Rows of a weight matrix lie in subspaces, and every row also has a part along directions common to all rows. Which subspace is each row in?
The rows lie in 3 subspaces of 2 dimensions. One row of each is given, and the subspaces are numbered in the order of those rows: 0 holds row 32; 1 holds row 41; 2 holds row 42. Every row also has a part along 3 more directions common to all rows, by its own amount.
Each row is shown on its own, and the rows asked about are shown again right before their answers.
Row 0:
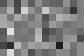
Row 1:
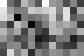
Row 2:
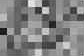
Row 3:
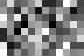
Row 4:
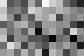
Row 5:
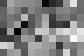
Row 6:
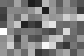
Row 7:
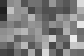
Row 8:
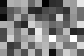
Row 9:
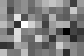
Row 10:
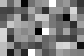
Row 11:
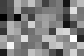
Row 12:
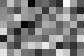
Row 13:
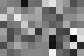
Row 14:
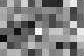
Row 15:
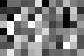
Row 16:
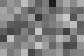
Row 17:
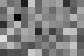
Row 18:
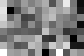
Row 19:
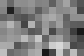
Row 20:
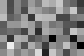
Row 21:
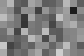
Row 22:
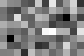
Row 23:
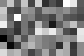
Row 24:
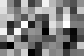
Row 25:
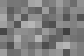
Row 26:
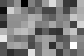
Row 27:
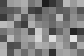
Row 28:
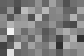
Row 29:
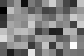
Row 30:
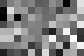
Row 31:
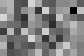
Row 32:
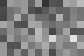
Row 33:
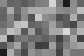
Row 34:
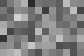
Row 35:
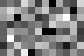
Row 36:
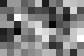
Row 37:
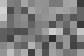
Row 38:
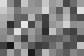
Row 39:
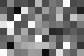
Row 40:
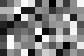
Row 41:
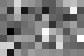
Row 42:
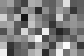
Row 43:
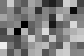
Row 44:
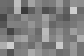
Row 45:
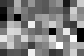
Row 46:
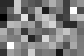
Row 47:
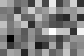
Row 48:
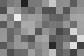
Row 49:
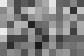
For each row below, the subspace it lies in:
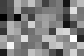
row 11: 0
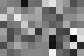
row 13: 0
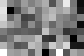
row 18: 0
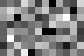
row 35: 1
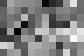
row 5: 2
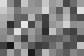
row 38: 2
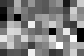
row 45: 0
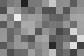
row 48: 0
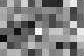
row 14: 2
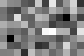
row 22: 1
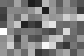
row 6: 2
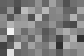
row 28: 1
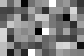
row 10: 1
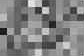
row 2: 2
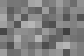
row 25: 2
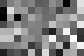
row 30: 0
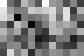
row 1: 0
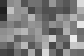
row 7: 0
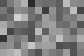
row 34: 2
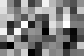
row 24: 2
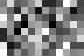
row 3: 2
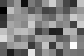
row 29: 0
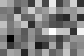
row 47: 1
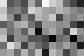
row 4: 0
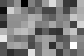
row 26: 0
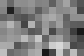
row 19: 0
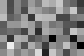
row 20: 0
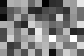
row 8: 0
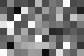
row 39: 1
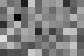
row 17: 2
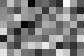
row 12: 2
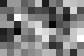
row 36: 0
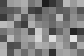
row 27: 0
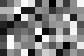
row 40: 1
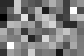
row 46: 2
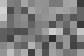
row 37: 0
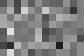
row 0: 1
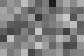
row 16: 1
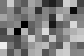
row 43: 2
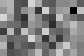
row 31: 2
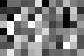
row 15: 1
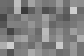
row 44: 1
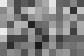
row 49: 1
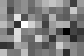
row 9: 2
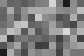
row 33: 1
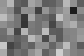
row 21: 2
